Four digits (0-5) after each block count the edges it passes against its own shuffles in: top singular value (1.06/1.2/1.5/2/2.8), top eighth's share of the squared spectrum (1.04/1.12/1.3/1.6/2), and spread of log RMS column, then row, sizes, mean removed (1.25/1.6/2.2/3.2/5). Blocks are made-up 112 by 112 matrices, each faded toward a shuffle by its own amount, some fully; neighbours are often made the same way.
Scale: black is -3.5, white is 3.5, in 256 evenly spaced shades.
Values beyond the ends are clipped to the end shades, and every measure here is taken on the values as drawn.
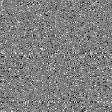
4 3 2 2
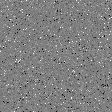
0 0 0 0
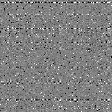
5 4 1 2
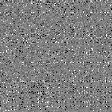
4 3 2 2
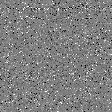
3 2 0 1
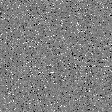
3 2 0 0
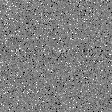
3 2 0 1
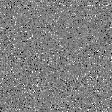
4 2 1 2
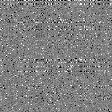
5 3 1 3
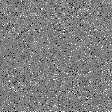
4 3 1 2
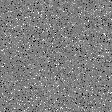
1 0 0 0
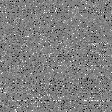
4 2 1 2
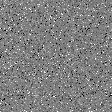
2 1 0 0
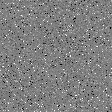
0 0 0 0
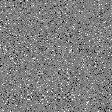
3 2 1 1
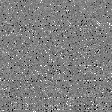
4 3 1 2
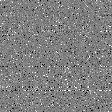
4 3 0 2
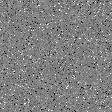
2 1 0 0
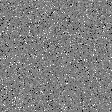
1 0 0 0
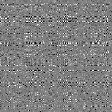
5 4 3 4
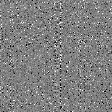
4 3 2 1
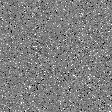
2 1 0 0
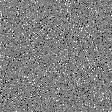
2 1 0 0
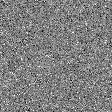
0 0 0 0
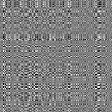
5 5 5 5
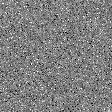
1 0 0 0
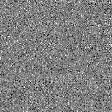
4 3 1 1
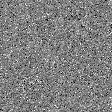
1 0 0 0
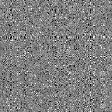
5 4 3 2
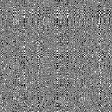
5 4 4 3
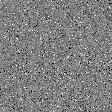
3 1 1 0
